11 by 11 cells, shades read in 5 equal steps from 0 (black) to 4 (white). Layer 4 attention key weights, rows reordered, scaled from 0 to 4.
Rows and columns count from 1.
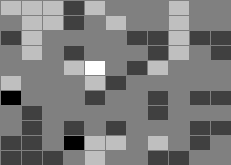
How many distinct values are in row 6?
3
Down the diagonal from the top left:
3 3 2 1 4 1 2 1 2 1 2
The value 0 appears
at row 7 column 1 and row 10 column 4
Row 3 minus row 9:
-1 2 0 1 0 1 -1 -1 1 0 0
